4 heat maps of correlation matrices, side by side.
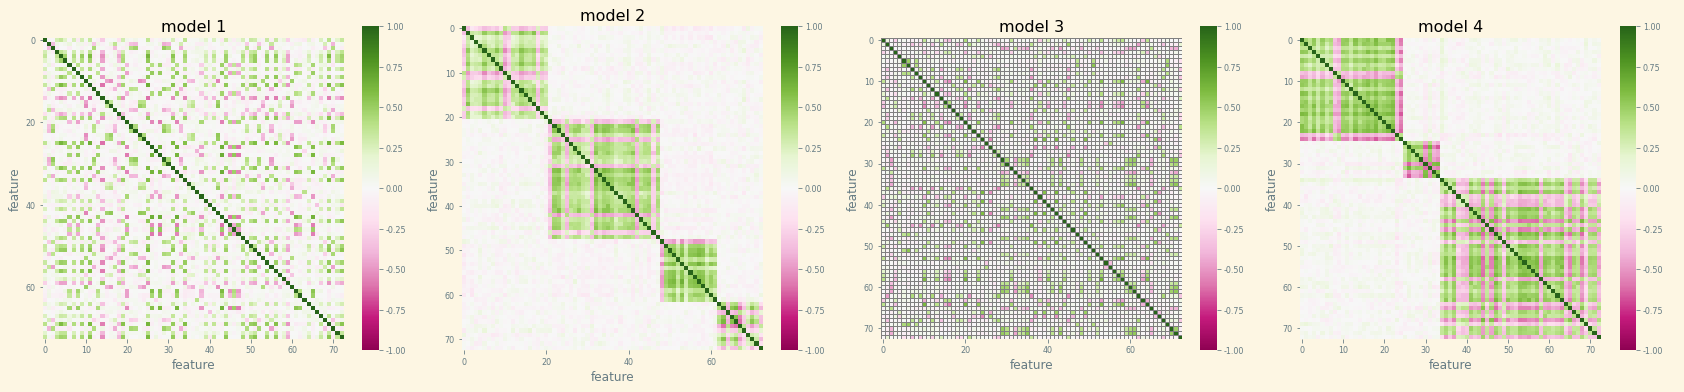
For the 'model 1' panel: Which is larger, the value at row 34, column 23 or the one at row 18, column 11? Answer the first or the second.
the first
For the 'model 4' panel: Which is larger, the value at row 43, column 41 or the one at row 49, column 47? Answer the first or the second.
the first
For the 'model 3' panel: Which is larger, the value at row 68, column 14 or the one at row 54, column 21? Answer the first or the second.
the second
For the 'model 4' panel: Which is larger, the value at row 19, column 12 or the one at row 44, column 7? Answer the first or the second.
the first
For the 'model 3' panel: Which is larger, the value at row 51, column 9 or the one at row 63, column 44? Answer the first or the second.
the first
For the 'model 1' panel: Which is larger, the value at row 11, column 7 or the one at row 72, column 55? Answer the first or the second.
the first
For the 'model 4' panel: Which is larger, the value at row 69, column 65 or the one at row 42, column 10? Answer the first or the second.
the first
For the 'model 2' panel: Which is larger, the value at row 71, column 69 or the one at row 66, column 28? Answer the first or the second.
the first
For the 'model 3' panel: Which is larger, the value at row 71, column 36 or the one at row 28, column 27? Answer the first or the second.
the second
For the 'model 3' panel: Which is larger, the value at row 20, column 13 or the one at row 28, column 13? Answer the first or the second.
the first
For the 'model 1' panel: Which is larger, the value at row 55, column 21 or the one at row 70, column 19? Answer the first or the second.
the second
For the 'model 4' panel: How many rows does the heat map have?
73
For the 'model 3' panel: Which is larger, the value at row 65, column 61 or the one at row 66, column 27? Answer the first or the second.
the second
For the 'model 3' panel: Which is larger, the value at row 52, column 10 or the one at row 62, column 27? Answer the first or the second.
the second
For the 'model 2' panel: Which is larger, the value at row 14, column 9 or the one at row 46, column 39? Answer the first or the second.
the first
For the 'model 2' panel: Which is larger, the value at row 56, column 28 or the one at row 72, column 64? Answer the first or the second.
the second
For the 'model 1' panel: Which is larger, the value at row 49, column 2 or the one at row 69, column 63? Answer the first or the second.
the first
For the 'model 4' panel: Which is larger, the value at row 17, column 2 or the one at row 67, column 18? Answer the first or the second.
the first
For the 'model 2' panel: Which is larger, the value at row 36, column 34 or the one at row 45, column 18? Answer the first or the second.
the first
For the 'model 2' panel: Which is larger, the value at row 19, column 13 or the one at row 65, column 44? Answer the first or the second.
the first
